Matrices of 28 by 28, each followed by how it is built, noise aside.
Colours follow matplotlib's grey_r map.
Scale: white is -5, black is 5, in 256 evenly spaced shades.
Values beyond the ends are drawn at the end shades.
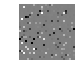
sparse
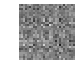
low rank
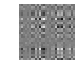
low rank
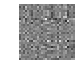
low rank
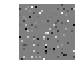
sparse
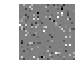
sparse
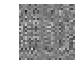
low rank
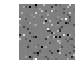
sparse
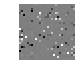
sparse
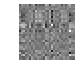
low rank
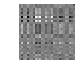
low rank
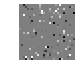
sparse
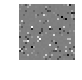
sparse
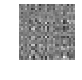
low rank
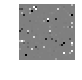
sparse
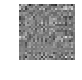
low rank
